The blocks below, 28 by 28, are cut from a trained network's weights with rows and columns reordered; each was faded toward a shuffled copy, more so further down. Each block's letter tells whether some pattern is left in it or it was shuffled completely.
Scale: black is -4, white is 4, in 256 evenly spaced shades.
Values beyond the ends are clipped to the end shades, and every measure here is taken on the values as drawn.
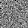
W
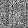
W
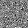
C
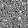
C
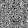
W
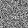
W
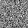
C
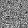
W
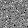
C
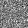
C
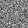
C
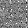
W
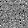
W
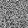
W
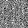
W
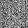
W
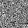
C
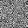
W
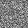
C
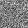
C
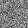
C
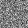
C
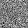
C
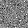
C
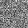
W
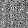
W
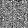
W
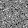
C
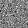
C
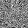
C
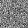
W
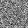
C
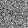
C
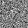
C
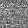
W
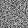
C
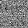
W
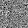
C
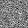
W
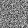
C
